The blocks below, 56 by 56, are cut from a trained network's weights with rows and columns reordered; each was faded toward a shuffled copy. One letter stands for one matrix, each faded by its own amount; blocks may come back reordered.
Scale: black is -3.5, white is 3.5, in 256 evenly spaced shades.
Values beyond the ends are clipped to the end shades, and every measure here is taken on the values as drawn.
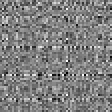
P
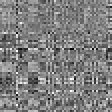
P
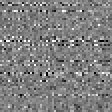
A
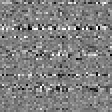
A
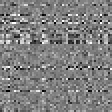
A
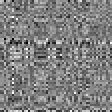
P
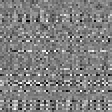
A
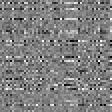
A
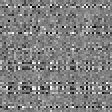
A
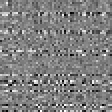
A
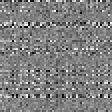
A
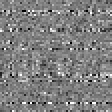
A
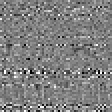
A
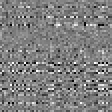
A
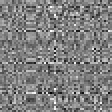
P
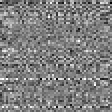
P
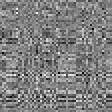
P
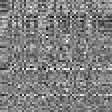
P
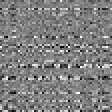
A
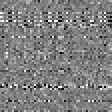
A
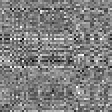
P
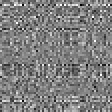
P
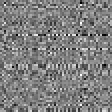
P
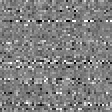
A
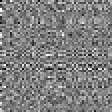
P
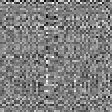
P
